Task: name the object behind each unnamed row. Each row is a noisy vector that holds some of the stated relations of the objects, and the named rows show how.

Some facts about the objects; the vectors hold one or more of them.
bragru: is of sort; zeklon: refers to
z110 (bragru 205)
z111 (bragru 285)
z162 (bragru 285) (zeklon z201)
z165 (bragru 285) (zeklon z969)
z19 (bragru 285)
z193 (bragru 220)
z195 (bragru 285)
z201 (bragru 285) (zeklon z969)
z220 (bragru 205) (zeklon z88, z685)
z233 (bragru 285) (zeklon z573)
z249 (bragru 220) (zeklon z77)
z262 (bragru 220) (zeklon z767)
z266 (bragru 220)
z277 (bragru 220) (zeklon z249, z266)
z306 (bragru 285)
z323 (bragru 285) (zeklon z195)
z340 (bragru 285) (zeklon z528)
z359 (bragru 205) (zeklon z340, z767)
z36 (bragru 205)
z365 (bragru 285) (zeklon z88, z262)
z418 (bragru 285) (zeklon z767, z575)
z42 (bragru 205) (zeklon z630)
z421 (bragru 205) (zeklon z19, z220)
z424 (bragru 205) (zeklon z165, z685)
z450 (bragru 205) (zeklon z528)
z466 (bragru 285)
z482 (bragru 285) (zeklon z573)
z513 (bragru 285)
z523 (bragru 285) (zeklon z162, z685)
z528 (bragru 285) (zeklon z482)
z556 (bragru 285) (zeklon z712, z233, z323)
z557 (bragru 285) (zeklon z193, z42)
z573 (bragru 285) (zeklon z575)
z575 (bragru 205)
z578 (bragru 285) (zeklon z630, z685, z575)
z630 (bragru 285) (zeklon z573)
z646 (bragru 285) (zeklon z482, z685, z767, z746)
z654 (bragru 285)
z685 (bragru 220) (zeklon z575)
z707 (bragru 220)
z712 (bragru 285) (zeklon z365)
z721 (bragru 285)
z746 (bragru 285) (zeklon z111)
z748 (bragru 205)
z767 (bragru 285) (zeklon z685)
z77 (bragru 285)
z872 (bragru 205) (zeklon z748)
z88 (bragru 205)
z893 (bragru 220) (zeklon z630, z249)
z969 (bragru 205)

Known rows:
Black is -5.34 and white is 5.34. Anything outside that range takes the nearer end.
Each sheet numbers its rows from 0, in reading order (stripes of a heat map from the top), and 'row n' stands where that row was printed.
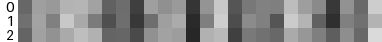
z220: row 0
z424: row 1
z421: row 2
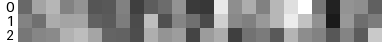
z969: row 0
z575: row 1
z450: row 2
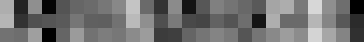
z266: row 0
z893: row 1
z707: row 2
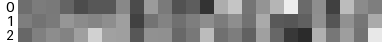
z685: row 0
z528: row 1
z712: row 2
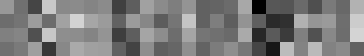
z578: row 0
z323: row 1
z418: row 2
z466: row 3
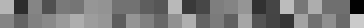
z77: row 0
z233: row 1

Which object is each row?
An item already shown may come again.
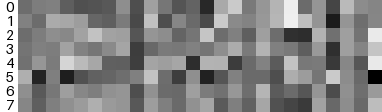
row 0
z685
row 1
z575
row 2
z712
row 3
z767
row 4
z359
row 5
z249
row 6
z573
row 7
z233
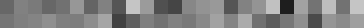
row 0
z262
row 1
z111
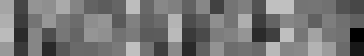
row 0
z42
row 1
z630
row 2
z77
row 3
z193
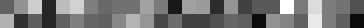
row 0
z872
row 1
z277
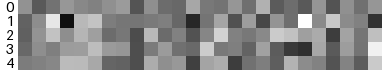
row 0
z573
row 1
z748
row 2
z88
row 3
z365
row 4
z450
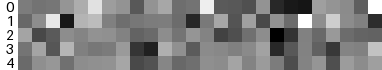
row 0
z556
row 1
z748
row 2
z557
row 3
z523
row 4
z19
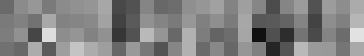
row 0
z19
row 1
z746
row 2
z646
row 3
z195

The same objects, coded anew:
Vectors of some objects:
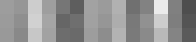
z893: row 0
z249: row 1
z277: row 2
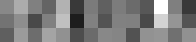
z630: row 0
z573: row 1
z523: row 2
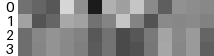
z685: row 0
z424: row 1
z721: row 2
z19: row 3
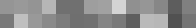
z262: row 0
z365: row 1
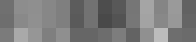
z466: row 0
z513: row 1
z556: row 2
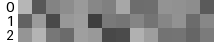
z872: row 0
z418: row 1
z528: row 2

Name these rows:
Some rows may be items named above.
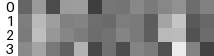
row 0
z418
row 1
z712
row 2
z365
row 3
z233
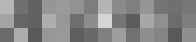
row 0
z359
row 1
z220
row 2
z646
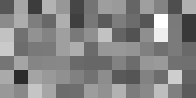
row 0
z767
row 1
z630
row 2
z42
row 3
z450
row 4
z746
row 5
z969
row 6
z277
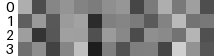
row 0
z88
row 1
z578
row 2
z575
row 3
z573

